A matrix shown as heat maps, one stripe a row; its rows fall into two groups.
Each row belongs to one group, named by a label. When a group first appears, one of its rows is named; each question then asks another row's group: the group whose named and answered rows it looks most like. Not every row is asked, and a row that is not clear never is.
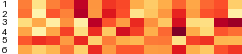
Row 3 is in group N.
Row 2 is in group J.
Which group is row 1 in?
J
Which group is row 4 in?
N
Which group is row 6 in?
N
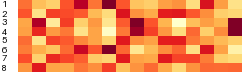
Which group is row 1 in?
J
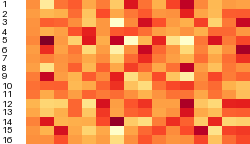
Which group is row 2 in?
N
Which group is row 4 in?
J
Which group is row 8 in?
N
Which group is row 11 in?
J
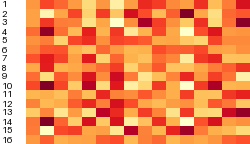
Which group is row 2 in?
N
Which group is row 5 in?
J
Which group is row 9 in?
J
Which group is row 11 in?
N
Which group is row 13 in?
N
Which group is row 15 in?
N
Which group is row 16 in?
N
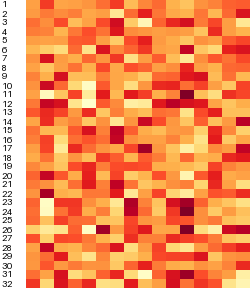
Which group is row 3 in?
J
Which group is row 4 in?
J
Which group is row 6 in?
N
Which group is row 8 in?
N
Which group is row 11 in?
N
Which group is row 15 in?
J
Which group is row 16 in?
J
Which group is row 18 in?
N
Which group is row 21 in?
J
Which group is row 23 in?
N
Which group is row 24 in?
N
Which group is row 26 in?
N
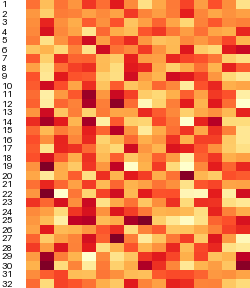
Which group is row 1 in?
J
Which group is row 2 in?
N
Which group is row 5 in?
J
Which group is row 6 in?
N
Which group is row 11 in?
J
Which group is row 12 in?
J
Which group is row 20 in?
N
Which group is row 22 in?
J
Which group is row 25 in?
J
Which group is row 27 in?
J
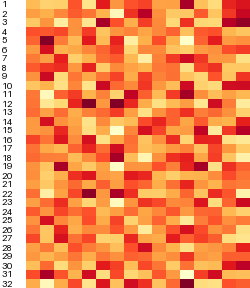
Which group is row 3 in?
N
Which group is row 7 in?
J
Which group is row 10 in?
N
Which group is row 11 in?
N
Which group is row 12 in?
J
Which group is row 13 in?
J
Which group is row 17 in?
J
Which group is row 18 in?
J
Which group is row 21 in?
N
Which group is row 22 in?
J
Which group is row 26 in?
J
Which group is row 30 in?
N
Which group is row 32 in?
N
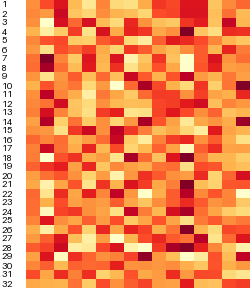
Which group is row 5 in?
J
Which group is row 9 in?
N
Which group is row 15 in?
J
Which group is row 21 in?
N
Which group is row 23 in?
J
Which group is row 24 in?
N
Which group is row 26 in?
N
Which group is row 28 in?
J
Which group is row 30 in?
J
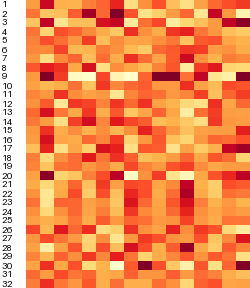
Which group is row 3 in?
N
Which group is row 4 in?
N
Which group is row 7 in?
N
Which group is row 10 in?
N
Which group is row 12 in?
J
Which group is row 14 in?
J
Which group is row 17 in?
N
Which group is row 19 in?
N
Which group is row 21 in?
N
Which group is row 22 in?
N
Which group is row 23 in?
N
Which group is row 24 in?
N
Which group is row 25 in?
N
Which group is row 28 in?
N
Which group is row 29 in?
J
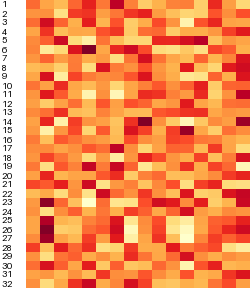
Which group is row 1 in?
J
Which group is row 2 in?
J
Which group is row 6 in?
J
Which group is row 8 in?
N
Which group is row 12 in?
N
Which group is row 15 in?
N
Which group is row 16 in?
N
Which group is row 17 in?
J
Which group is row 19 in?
J
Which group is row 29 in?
N
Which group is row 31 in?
N
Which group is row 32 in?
J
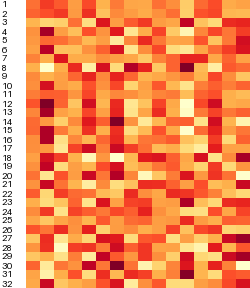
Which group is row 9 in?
J
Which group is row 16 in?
J
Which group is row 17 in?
J
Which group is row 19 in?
J
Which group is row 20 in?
J
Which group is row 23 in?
N
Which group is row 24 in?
J
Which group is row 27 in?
N
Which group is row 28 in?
J
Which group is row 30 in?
J
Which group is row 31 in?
N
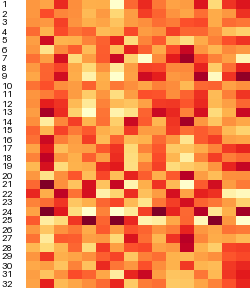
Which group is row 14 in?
N
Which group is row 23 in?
J
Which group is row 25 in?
J
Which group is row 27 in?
N
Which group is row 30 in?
N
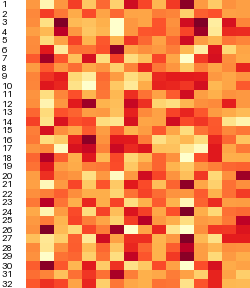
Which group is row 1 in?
N
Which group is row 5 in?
N
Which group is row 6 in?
J
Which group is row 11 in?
N
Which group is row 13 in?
N
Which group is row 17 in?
J
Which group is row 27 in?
N
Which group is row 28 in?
N
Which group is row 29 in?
N
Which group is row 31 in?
J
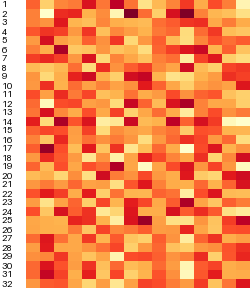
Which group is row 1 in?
J
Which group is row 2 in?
N
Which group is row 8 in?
N
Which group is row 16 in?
J
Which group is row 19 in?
J
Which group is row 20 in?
N
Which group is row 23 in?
N
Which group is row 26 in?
N
